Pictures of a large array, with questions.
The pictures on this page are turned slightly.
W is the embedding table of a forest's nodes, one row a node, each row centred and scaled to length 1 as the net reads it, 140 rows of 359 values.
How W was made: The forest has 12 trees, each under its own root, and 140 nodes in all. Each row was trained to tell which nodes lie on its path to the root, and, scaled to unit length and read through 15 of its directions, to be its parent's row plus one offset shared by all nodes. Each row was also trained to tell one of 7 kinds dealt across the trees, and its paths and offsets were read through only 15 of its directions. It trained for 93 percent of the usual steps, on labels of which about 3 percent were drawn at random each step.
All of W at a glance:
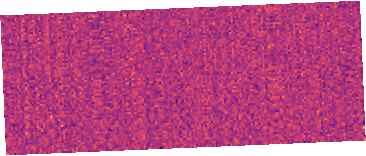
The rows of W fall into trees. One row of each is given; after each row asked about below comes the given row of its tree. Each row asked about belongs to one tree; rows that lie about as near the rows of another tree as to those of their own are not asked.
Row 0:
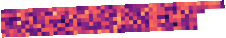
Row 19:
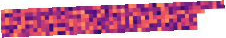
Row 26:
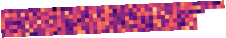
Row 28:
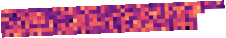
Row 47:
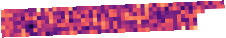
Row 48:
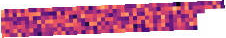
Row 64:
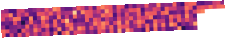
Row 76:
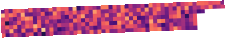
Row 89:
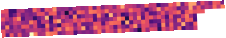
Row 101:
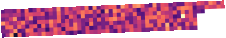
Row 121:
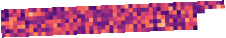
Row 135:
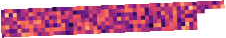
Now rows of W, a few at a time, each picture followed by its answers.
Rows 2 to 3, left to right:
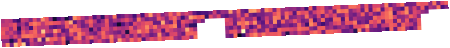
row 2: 19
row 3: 101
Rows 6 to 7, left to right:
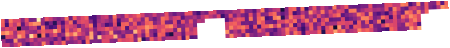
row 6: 19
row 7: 121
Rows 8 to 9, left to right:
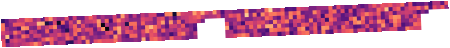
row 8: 89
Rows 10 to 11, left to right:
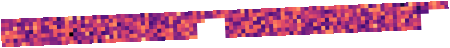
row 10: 121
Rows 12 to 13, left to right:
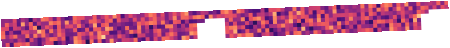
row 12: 26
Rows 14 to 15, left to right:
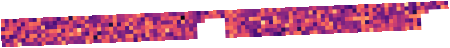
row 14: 19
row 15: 47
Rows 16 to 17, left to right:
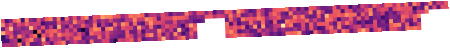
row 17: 76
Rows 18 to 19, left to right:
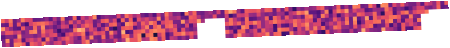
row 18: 19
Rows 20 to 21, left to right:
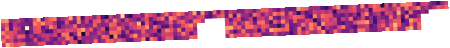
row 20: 89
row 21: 135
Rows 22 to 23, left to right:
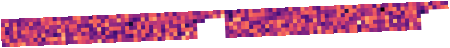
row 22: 101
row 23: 121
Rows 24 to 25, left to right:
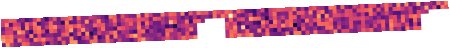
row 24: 135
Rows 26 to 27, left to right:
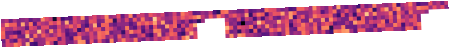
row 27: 48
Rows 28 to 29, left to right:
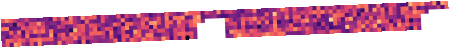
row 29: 101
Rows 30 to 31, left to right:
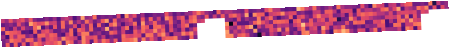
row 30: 121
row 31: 48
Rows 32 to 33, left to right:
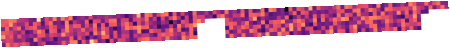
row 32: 47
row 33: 89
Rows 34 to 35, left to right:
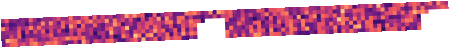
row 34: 101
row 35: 89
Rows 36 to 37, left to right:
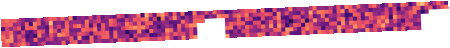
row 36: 47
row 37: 121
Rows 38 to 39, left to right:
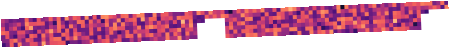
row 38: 101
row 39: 135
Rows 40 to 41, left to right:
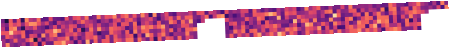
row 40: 121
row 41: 121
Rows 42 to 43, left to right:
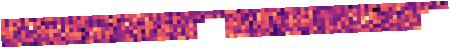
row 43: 19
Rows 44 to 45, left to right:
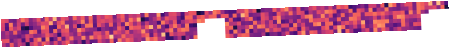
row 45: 48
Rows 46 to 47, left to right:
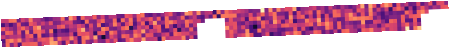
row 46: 135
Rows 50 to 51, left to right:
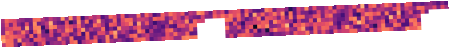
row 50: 135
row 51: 47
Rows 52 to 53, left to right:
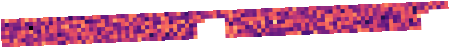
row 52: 19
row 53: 76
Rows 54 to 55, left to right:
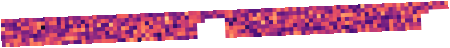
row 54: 89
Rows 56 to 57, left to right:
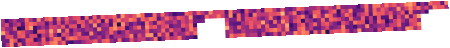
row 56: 101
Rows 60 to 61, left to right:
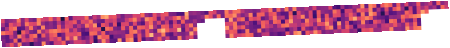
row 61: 47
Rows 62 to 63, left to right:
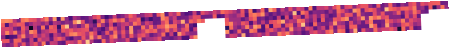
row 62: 19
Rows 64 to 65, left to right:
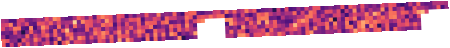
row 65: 19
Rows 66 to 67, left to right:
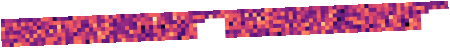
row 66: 26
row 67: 47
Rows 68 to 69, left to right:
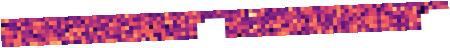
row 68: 89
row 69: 121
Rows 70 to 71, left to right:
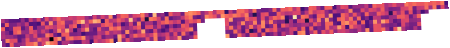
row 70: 101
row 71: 76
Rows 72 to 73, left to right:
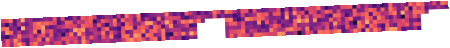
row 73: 89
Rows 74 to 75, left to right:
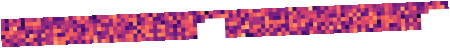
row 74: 121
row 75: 19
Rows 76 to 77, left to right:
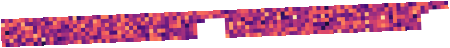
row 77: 121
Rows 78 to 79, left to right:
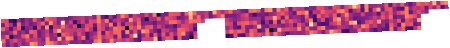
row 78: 89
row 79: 101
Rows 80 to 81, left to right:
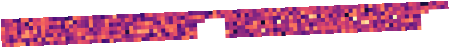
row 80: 19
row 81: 19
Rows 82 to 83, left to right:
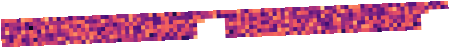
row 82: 19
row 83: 121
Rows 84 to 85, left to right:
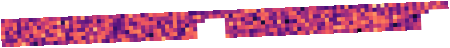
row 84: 47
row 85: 19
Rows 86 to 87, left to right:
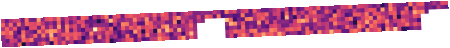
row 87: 89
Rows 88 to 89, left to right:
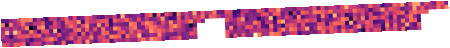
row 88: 19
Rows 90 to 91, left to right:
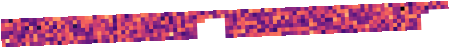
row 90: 26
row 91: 101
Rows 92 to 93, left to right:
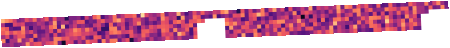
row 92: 89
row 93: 89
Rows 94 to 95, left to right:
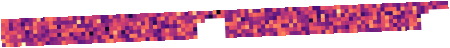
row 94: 89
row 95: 121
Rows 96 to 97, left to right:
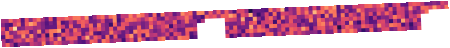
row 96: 135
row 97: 26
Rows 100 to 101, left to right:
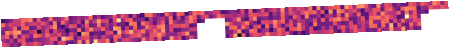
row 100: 121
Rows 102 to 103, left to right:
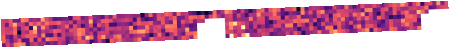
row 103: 89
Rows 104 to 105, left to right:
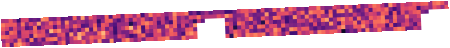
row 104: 47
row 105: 101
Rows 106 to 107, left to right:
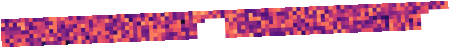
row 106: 48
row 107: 26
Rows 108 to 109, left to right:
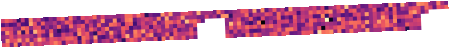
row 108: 135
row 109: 121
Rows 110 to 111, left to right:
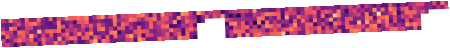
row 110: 135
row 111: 121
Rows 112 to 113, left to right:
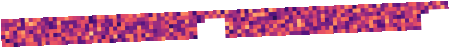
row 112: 135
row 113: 89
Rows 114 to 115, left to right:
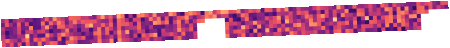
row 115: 48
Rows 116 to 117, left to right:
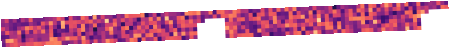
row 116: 101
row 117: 47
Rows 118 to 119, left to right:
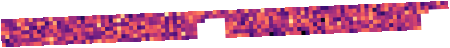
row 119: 19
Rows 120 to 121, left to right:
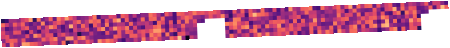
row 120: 101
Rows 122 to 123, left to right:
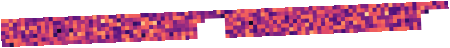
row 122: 47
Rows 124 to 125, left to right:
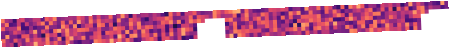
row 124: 89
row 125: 47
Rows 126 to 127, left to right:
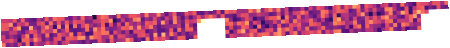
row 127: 89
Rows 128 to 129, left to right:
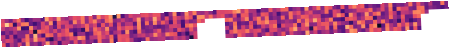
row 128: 26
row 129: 47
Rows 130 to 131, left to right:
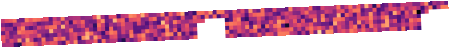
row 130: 135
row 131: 121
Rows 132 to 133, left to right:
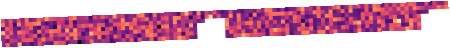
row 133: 101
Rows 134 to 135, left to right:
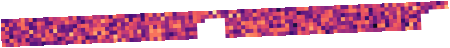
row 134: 48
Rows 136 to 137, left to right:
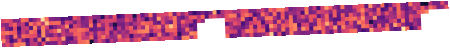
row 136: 19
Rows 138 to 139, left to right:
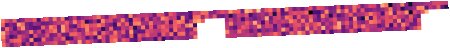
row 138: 48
